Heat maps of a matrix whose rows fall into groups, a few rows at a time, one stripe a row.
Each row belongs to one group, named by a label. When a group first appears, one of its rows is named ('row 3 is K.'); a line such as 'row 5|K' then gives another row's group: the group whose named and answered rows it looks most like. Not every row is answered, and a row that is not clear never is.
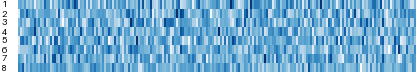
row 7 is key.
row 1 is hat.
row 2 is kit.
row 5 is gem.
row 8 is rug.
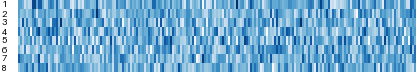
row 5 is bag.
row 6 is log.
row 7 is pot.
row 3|key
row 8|hat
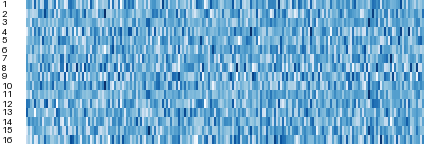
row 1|pot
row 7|key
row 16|log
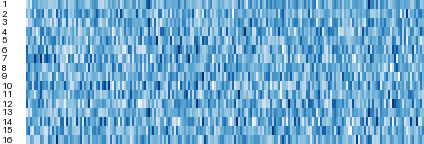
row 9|pot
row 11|hat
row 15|key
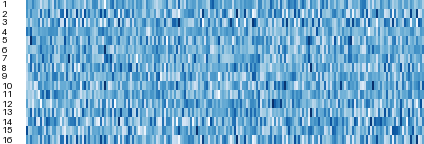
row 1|log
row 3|bag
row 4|rug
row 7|key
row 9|kit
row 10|log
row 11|kit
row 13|rug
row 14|pot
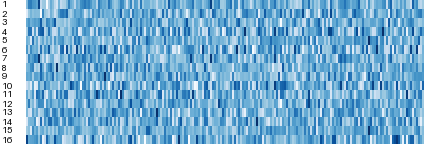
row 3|hat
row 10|log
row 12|hat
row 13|kit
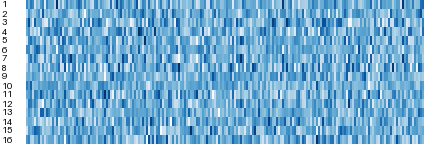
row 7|gem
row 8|bag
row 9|log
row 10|rug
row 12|gem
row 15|kit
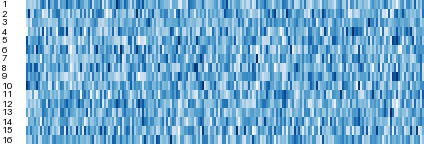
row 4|hat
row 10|pot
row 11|log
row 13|key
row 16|kit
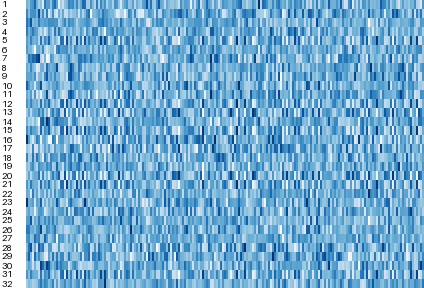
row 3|rug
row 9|pot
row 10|hat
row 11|pot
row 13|bag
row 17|log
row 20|bag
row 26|hat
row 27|pot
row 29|key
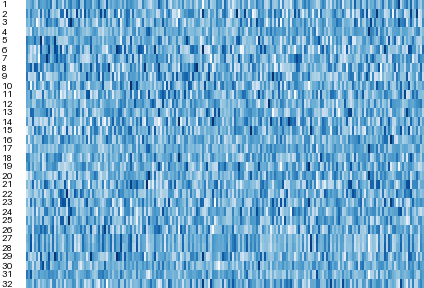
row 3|pot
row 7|kit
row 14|log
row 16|key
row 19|hat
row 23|key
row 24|pot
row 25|key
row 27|rug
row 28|rug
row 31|rug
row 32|pot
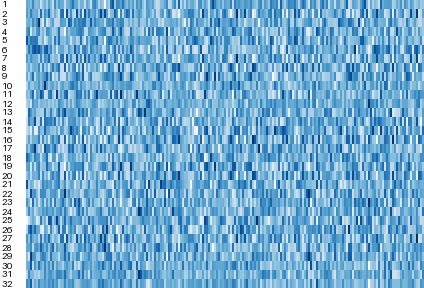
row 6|pot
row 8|bag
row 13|gem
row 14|pot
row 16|bag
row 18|pot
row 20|bag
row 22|key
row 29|key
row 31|gem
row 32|rug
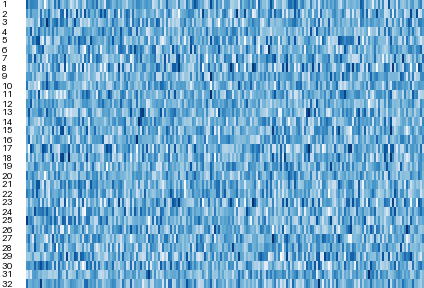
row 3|kit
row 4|rug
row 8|bag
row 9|pot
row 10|kit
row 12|rug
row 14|gem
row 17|key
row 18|key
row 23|bag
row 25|rug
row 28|pot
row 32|hat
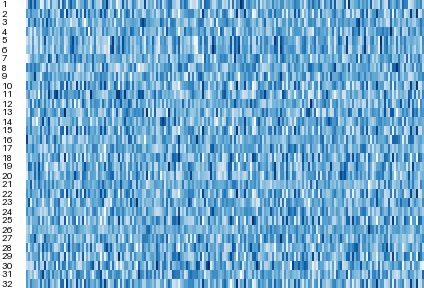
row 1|gem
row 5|log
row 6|log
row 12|rug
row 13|key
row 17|log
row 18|bag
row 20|kit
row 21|rug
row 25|bag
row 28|key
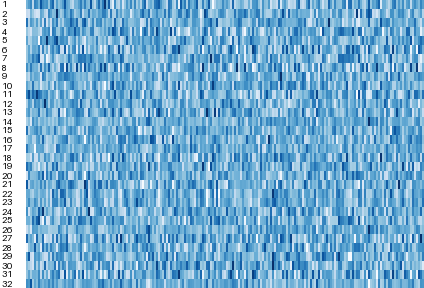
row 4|kit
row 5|kit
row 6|bag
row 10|log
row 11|pot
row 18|log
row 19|pot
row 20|hat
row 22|key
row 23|key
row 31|bag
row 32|rug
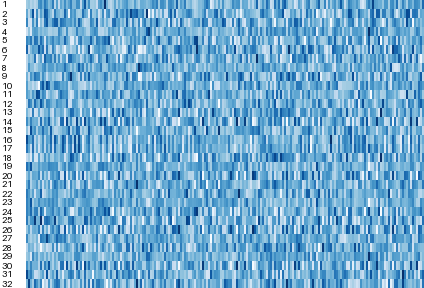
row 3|kit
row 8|gem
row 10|kit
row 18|log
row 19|rug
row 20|bag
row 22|hat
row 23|rug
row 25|hat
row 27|kit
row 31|pot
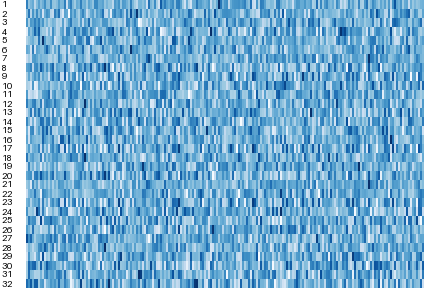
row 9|bag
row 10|log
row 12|hat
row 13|rug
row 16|key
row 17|bag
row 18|hat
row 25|pot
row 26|log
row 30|pot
